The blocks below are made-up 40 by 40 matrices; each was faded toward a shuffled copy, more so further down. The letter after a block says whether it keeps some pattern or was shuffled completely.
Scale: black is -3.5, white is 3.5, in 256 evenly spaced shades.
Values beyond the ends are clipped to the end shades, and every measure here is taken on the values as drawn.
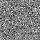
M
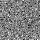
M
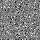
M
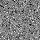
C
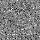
M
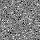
M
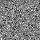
M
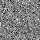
C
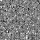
M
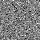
C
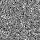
C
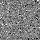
C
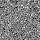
M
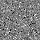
C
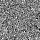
C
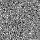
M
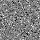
C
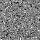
C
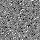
C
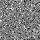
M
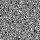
C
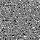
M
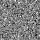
C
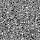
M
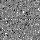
M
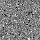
C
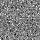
C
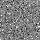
C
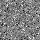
C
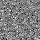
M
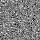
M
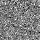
C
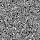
C
